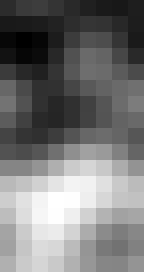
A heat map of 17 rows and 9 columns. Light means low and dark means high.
The bottom middle is the ninth with the lowest average. The field climbs toward the top. No lone cell stands out from its neighbours. The ninth with the highest average is the top left.
